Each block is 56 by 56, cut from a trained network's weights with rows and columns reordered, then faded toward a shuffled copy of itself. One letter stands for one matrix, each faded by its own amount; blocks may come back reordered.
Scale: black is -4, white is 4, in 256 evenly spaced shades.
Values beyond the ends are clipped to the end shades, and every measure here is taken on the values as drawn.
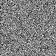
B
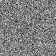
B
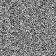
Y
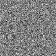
Y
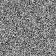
B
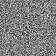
Y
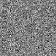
Y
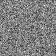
B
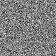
B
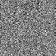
Y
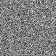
B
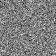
B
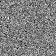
B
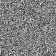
B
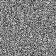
B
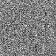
Y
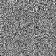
Y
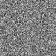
Y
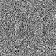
Y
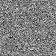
B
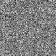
Y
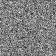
B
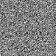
Y
